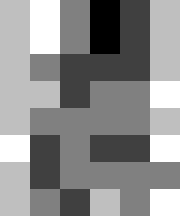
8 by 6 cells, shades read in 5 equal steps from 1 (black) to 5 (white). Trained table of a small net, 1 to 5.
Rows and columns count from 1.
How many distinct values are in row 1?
5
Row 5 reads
4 3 3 3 3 4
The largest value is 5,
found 6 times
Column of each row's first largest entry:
2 2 1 6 1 1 1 6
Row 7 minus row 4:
0 -2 1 0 0 -2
